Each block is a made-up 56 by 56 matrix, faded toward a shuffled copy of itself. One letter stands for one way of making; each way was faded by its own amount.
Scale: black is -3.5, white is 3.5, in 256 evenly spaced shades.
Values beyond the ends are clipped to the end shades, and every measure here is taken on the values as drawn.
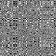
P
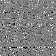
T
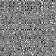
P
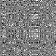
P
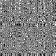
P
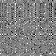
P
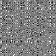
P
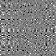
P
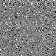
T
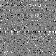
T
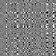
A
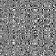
P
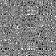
P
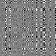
A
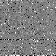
T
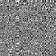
P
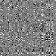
P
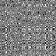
P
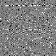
T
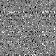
T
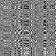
A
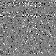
T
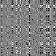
A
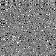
T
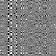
A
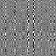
A
